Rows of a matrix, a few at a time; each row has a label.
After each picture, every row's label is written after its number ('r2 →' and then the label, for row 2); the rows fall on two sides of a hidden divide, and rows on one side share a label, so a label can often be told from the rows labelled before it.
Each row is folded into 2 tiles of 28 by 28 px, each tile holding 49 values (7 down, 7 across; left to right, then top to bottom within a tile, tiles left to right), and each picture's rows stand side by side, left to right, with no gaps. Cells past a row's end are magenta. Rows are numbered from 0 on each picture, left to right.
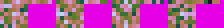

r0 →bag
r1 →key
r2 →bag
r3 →bag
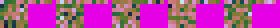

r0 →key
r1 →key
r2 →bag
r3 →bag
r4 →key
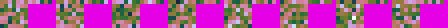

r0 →bag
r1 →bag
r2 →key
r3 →key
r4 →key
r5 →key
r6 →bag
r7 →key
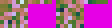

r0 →bag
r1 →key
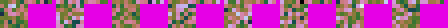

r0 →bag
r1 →key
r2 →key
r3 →key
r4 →bag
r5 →key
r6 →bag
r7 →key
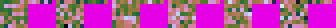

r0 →bag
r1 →bag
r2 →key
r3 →key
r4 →key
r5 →bag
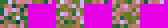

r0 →bag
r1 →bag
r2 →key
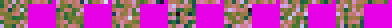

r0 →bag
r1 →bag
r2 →key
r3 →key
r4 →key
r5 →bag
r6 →bag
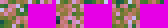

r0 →key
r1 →key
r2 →key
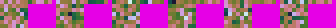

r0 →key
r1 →key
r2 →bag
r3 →bag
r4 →bag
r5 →bag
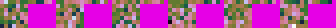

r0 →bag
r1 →bag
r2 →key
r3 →bag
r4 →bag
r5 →bag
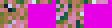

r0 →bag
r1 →bag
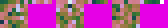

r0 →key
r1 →bag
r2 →key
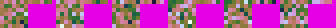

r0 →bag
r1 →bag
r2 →bag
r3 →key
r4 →key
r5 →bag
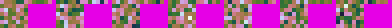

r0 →key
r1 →key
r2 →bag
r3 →bag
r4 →bag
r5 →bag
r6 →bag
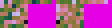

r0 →bag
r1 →bag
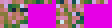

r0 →bag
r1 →bag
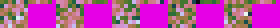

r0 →key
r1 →bag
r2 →key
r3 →bag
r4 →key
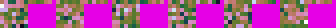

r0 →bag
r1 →bag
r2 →bag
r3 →key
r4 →key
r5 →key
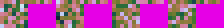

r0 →key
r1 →key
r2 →key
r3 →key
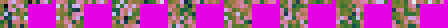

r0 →bag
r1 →bag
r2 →key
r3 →key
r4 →bag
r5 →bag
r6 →key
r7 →key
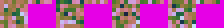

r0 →key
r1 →bag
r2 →key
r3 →key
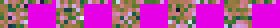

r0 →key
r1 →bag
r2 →key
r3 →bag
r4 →bag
